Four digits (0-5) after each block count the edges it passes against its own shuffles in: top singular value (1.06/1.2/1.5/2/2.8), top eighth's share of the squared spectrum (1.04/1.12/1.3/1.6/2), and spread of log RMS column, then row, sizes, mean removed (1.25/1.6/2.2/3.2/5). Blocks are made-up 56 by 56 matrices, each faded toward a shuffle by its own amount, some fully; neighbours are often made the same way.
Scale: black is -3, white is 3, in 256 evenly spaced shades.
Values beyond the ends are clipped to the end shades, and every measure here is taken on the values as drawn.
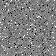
1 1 0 0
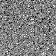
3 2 0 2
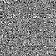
3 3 1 2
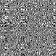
4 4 2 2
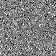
2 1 0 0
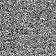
2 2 0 0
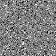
3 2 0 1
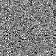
3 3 1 1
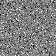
0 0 0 0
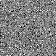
2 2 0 1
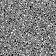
0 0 0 0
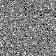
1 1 1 0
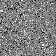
0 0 1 0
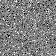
0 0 0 0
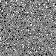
0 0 0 0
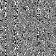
2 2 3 0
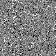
1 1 2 0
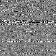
2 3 0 4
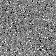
0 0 0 0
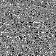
1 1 0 2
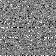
1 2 0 3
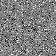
1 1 0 1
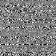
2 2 0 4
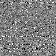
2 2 0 2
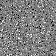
2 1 0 0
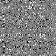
3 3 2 2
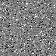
1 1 0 0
